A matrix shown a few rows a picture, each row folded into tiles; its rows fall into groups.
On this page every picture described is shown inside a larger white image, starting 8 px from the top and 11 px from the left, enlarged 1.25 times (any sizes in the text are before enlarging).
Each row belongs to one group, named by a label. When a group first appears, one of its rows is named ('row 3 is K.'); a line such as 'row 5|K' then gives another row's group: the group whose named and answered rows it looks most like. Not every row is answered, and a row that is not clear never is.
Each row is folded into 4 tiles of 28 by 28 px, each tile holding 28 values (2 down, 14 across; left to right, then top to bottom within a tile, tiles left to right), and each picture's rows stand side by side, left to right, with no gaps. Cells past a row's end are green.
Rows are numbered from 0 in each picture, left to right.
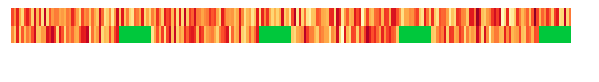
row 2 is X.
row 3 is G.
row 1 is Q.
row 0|Q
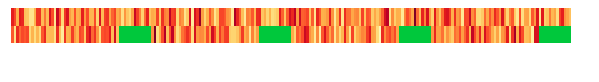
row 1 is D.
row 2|X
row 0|X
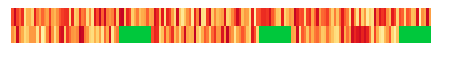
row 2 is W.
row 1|D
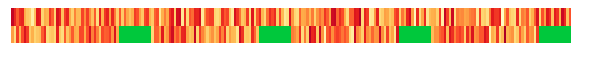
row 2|G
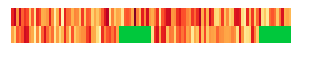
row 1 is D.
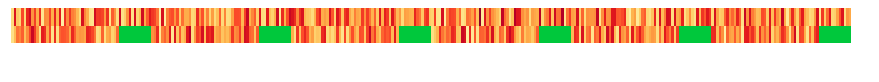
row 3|D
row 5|Q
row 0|D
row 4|W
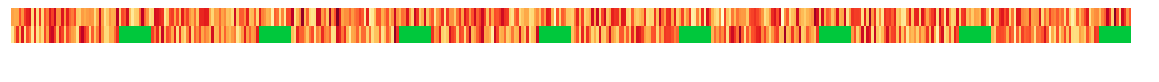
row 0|Q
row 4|W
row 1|W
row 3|G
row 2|G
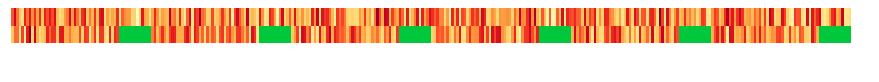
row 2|W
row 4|Q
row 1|D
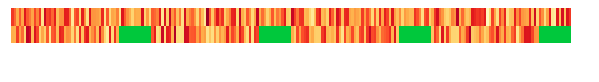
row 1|Q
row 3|W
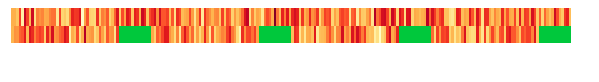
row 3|X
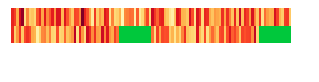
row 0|X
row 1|X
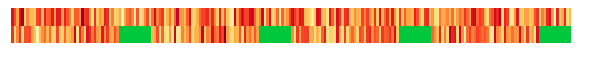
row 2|X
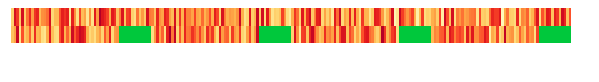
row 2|D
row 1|Q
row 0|W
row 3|G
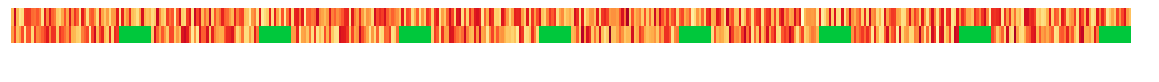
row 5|D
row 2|W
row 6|Q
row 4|W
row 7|Q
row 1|D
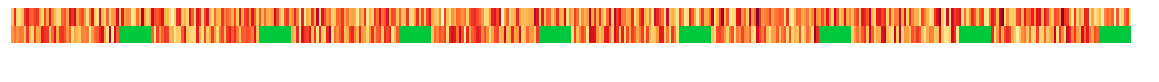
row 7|X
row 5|G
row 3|G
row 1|X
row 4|D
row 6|D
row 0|Q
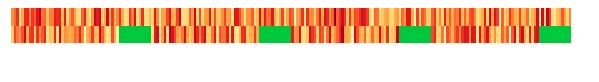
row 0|D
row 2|G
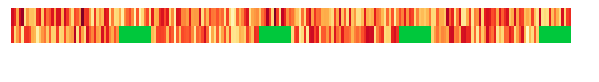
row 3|D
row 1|G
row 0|X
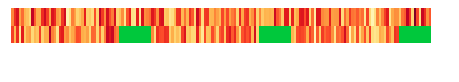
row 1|X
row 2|G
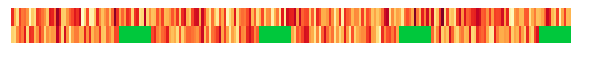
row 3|G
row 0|G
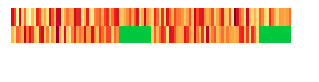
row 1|D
